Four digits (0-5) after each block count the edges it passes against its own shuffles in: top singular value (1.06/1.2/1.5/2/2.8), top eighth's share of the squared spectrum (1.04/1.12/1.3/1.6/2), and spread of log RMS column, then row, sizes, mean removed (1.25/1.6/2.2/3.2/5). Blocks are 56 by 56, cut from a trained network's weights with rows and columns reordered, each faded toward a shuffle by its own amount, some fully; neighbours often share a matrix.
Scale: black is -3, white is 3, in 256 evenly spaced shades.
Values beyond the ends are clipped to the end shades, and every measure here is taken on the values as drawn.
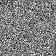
1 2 0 0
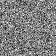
0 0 0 0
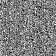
1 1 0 0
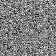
0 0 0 0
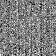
2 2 0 1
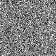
0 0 0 0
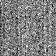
2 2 0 0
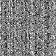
3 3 1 2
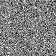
0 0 0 0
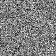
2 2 0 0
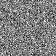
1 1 0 0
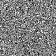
1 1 0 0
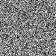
0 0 0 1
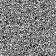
0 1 0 0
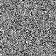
2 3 1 1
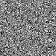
2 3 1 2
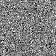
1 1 0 0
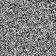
1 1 0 0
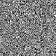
2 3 1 1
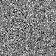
2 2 0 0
